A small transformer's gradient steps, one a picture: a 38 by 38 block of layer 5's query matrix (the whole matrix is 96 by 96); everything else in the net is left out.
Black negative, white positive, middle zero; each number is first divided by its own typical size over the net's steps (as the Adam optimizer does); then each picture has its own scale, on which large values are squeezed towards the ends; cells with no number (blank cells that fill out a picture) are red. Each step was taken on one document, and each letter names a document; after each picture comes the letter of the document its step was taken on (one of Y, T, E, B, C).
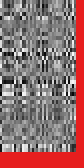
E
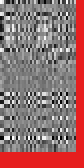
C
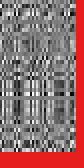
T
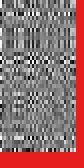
T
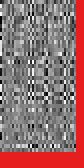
T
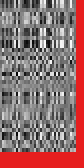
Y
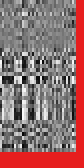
E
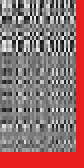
Y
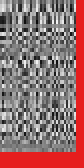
Y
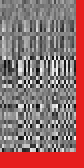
Y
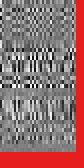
T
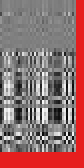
E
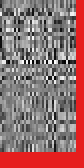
T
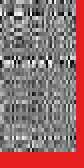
T
